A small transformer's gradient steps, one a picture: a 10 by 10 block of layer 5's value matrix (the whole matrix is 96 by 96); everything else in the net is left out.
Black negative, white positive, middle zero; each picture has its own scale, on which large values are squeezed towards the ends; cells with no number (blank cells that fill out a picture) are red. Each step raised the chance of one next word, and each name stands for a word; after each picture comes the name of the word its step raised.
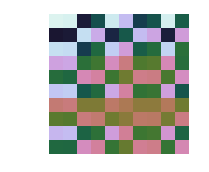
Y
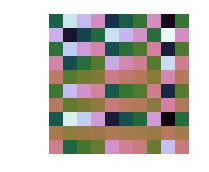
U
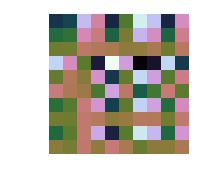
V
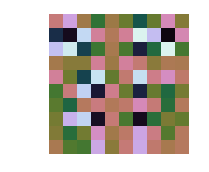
U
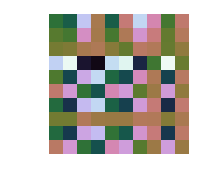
V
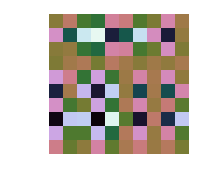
U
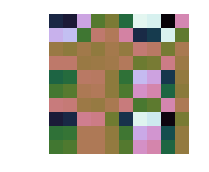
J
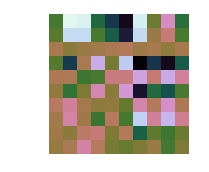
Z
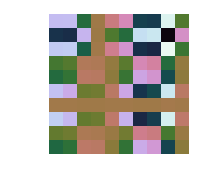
U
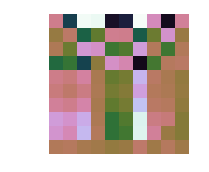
J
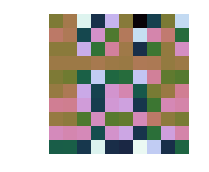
Y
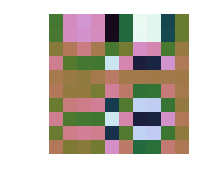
V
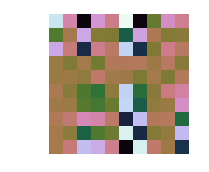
Y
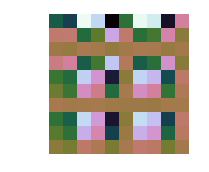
J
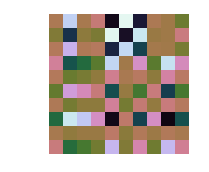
U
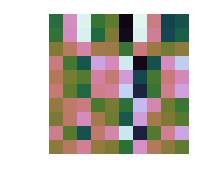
Z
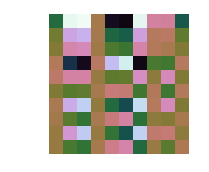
V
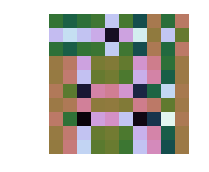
U
